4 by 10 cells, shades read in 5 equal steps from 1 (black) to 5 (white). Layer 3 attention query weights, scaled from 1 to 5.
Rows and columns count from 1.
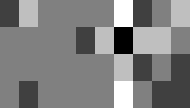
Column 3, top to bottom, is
3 3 3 3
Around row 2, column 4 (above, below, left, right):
3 3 3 2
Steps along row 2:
same same same down up down up same down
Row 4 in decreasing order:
5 3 3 3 3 3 3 2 2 2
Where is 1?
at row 2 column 7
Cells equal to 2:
8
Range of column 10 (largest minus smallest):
2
